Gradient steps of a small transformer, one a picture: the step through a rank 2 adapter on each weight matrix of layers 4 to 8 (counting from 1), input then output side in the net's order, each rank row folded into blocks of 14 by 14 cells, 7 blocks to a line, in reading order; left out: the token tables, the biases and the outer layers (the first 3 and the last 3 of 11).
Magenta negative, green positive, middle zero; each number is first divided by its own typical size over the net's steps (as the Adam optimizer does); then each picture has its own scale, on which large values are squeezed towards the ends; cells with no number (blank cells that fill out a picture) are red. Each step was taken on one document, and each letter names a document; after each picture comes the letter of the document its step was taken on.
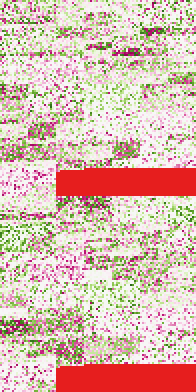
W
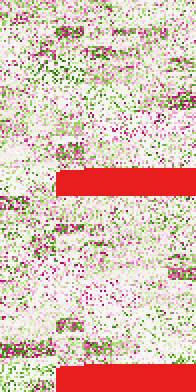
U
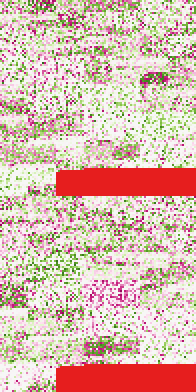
W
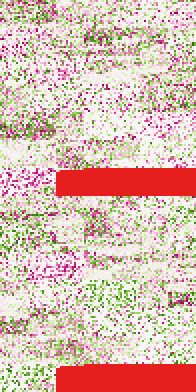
W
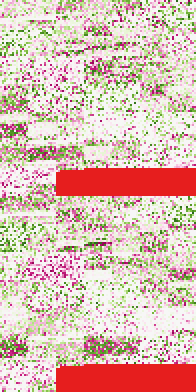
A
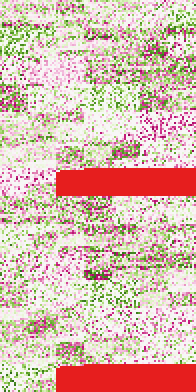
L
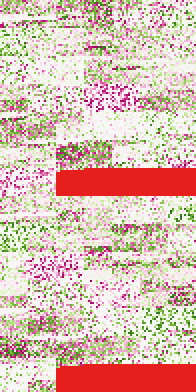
A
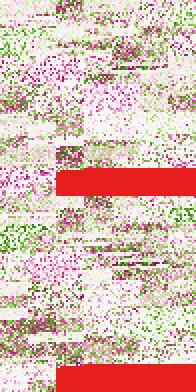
A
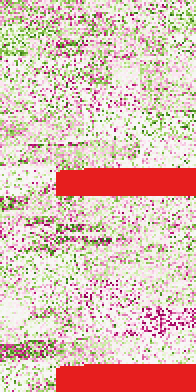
W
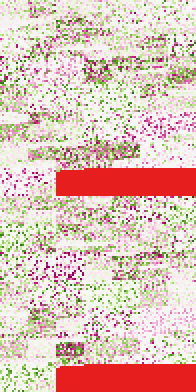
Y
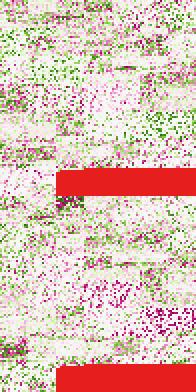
U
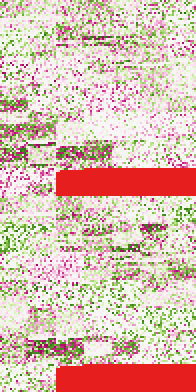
A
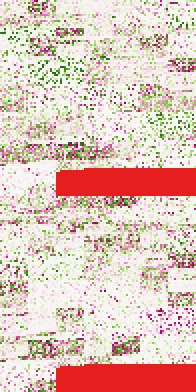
U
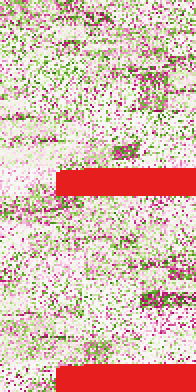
L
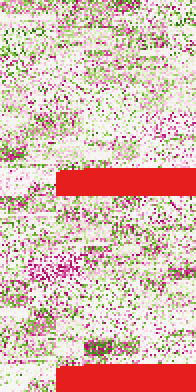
A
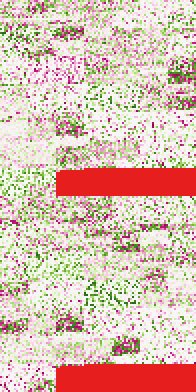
L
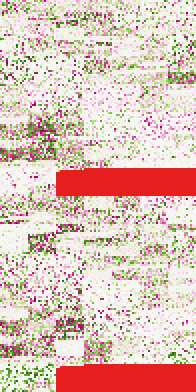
Y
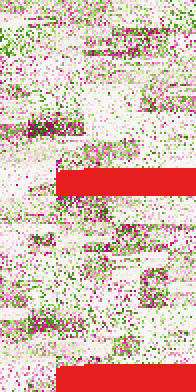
L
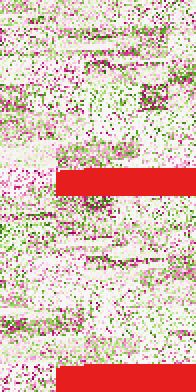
W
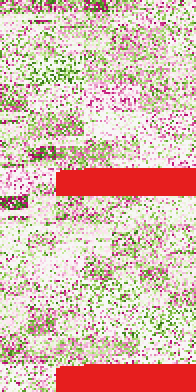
A
